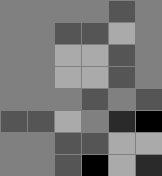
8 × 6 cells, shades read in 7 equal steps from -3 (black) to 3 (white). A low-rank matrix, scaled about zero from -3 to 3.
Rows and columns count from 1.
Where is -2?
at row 6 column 5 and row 8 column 6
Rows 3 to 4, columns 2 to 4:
0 1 1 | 0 1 1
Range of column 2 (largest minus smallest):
1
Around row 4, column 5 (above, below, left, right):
-1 0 1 0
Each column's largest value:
0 0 1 1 1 1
